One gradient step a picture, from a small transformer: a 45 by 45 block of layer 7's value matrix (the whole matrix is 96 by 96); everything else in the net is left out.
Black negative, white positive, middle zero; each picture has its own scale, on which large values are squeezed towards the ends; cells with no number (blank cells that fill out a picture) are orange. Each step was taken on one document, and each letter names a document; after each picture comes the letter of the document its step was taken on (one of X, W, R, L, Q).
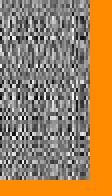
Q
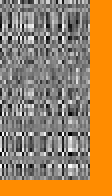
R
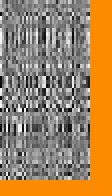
Q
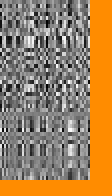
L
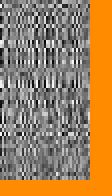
L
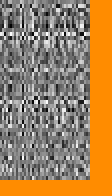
L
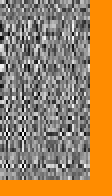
Q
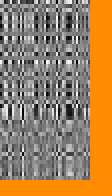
R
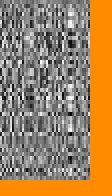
R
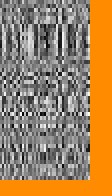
R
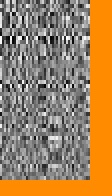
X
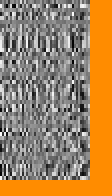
Q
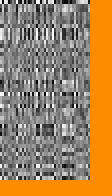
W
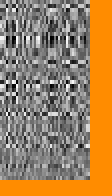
X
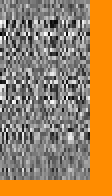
X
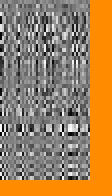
L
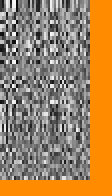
X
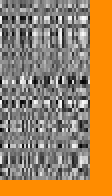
Q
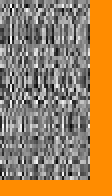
Q
